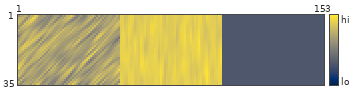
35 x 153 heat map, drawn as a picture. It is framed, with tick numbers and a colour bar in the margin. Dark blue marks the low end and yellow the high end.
The table splits into one row of 3 panels. Panel 1,1: high, slanting up to the right. Panel 1,2: very high, streaked downward, faint in contrast. Panel 1,3: low, flat.
